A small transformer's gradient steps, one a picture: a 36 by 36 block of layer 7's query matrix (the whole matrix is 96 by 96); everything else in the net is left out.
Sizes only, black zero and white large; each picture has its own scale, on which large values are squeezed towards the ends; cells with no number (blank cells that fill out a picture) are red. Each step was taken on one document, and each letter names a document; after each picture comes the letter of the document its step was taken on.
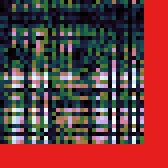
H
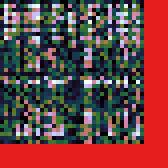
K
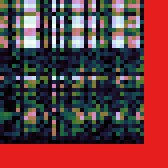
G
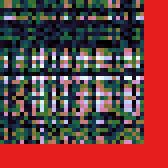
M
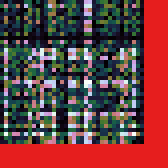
K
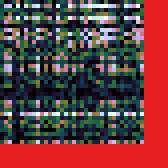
M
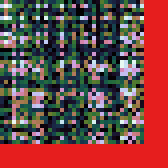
M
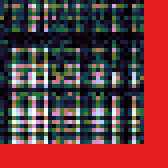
H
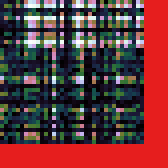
G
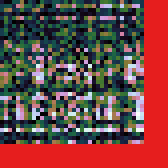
M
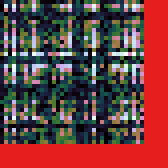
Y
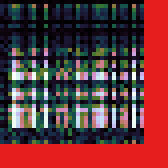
H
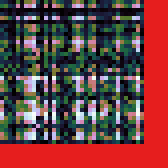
G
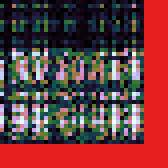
H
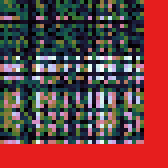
M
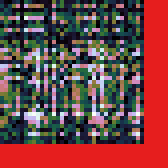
G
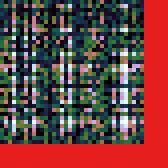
Y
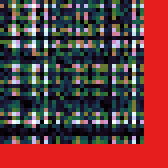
H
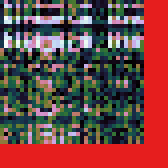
K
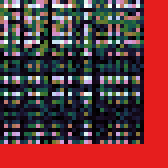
K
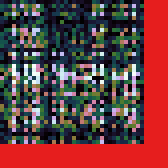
Y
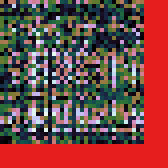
H
